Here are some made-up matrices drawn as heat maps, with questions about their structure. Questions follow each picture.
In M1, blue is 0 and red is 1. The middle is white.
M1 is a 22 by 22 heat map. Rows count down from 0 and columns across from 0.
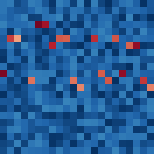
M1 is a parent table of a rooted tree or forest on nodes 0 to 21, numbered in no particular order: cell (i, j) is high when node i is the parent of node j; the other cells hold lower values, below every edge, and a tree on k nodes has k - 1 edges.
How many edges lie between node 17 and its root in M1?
3
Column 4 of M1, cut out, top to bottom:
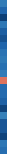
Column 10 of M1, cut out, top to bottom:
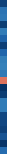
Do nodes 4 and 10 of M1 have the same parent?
yes
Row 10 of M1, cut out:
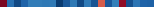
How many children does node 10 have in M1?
3
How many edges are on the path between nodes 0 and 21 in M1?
4
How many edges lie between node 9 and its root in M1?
2
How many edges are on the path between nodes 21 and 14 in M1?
4
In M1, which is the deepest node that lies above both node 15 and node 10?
11
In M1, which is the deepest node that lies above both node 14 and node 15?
11
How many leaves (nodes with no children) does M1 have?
16
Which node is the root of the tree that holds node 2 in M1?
3
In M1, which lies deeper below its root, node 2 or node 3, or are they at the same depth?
node 2
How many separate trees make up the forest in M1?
2
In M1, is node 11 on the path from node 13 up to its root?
no
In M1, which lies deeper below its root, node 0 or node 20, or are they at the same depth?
node 0
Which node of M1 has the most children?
5
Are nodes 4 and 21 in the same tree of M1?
yes
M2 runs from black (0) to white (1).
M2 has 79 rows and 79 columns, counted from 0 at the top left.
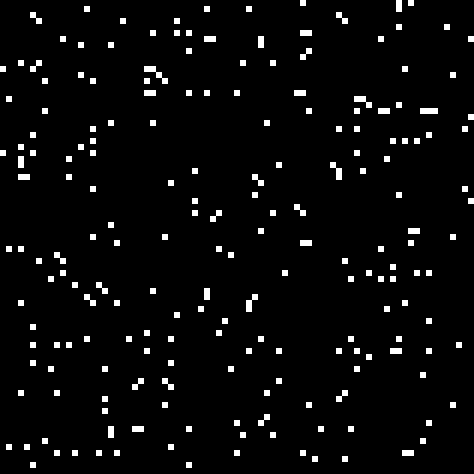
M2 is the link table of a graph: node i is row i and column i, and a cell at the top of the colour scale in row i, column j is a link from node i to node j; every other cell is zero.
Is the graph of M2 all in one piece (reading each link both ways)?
yes
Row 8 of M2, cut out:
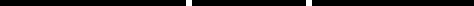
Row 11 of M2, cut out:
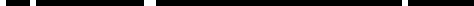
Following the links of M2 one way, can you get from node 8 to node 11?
yes
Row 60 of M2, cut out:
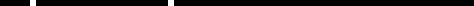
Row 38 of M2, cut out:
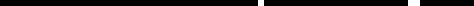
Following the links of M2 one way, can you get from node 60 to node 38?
yes
